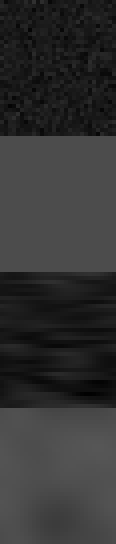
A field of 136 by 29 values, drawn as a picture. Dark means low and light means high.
It is made of 4 by 1 panels. Panel 1,1: very low, fine-grained, faint in contrast. Panel 2,1: low, flat. Panel 3,1: very low, streaked across, faint in contrast. Panel 4,1: low, smooth, faint in contrast.
